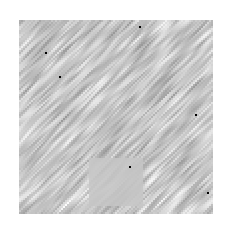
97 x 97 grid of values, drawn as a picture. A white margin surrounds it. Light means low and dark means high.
An odd patch, calmer than its surroundings, sits in the bottom middle. No single row or column stands out from its neighbours. The bottom middle is the calmest part. Six lone cells stand out, each far higher than its neighbours.
